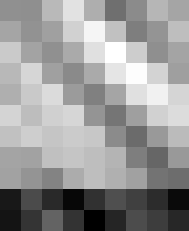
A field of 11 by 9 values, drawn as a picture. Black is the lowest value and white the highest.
Seam: horizontal, 80% of the way down, the top part higher. Average level on the scale: 60%. Calmest part: middle left.
